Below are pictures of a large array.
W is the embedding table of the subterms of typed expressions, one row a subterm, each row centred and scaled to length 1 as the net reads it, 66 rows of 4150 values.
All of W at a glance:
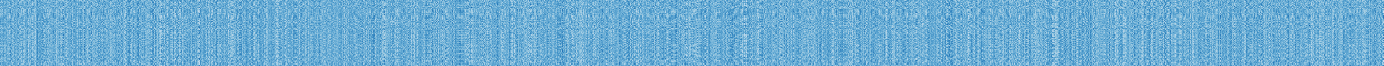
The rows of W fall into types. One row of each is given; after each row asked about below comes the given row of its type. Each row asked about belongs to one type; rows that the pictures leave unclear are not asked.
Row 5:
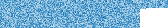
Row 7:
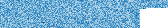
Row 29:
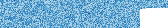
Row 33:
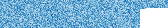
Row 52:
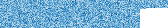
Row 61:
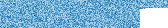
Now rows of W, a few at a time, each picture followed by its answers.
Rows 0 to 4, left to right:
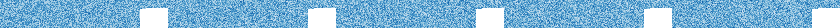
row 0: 29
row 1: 52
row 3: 33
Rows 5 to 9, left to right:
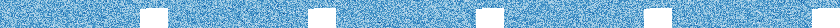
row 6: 52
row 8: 29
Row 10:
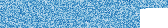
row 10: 61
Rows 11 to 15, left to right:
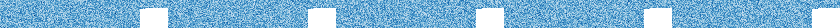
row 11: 61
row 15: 7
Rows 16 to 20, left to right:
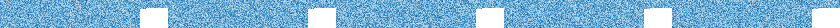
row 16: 7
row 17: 5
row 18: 5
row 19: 33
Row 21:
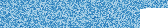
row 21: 33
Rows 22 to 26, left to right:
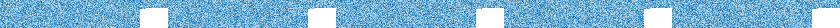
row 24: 5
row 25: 7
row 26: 33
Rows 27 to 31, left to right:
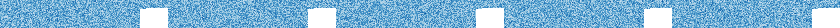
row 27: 52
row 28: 61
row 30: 5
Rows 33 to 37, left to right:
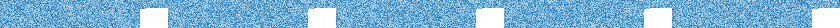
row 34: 5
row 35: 5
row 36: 29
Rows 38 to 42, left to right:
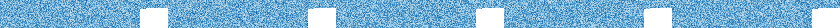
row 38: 7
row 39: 29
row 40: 5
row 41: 29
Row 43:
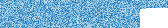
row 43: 29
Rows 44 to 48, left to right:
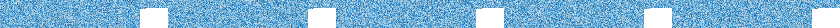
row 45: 61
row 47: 33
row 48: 52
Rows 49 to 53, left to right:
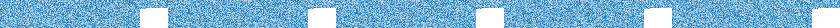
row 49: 5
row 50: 61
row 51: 61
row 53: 5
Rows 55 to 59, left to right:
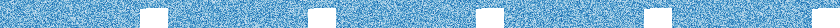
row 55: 33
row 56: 29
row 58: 52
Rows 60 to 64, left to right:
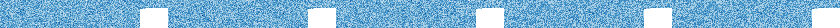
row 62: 5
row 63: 29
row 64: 29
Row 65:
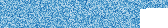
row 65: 7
